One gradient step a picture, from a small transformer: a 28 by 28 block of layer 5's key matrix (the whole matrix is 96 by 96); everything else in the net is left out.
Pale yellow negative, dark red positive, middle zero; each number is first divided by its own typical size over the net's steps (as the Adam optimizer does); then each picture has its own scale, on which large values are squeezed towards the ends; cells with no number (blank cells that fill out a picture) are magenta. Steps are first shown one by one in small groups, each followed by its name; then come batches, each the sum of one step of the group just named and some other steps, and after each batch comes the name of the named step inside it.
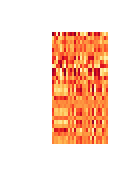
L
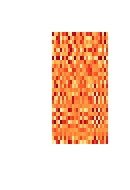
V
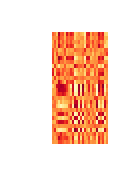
L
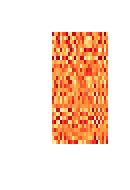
V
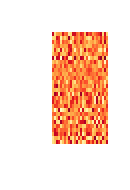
V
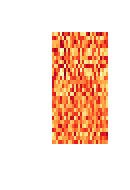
L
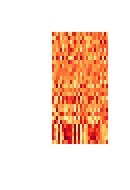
V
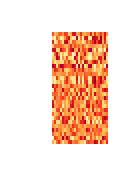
V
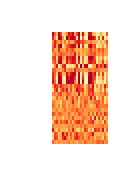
L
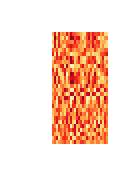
L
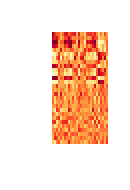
V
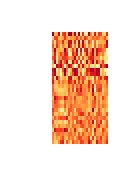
L
